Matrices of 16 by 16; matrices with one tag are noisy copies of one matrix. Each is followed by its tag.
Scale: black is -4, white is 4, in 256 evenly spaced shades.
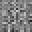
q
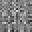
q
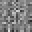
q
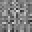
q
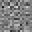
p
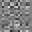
p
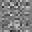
p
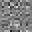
p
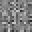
q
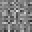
q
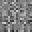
q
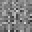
q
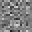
p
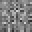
q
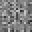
q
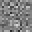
p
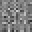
q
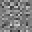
p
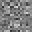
p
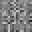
q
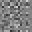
p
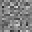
p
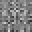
q
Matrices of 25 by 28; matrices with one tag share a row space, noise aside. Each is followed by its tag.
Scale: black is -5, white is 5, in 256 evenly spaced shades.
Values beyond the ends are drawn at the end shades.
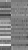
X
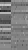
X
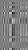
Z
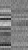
X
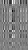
Z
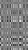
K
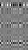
K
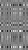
K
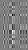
Z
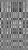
K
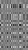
K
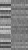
X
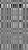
K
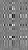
Z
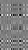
K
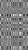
K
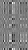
Z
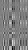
Z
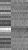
X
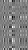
Z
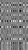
K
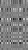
K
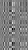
Z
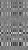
K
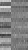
X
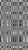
K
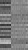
X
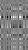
K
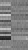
X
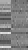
X
